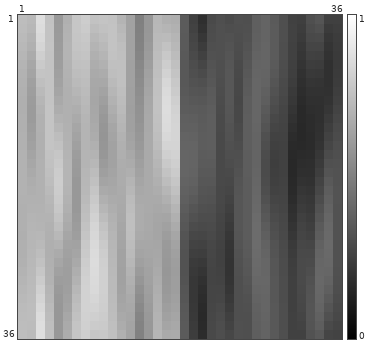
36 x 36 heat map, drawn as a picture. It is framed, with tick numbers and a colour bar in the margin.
The table splits into one row of 2 panels. Panel 1,1: high, streaked downward. Panel 1,2: low, streaked downward.
